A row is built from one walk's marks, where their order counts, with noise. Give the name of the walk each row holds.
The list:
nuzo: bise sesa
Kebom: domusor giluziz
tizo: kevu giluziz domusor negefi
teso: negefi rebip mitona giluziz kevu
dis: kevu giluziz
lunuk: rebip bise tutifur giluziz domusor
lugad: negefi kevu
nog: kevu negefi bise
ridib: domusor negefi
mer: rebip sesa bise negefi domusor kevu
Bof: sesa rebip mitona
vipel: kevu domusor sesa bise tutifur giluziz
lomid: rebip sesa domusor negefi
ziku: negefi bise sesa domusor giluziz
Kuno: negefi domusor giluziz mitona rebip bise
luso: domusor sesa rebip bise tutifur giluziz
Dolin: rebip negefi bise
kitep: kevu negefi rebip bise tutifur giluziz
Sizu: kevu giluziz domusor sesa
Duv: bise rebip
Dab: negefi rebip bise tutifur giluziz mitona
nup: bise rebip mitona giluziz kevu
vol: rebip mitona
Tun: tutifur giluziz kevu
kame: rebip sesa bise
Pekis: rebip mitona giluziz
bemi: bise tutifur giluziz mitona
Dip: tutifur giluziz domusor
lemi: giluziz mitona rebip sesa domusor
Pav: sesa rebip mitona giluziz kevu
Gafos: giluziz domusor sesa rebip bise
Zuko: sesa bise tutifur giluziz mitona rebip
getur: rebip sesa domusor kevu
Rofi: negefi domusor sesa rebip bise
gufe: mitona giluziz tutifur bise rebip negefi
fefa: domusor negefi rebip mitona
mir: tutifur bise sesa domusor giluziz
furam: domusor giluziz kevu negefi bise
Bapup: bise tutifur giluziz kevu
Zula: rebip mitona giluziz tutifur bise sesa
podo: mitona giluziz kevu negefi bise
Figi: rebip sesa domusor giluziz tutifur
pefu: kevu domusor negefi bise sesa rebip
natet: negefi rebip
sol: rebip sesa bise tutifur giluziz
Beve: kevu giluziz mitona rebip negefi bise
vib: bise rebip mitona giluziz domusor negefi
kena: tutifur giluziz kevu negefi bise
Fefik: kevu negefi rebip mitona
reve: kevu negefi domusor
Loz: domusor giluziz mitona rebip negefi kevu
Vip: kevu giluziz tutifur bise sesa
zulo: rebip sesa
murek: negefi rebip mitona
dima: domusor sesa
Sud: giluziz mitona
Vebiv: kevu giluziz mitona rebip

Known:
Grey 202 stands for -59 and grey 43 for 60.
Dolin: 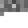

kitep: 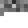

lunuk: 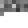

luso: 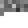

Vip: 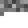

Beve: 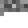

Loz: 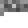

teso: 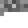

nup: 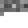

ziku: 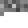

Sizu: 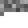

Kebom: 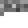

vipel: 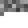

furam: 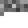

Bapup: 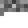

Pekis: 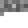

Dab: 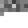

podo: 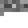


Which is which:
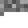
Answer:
dis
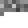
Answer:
Dip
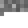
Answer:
kame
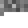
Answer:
mer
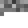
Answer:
Tun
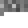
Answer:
Rofi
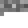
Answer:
Sud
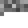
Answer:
tizo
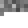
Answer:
sol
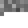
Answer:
getur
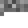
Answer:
reve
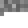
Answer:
Bof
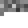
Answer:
mir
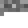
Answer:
Vebiv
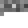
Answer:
vib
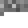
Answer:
ridib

